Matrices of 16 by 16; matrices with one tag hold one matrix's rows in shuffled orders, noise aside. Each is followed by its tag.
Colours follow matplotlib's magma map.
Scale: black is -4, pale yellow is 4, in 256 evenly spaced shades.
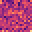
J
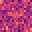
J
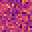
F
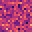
J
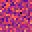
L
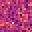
F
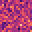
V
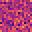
J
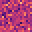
V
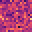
J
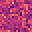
F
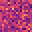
F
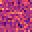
J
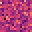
L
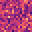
F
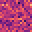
J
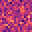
V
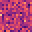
L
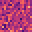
V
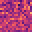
J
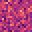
V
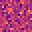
V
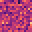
J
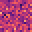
L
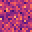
L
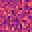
F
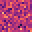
V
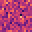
V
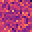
F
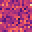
J
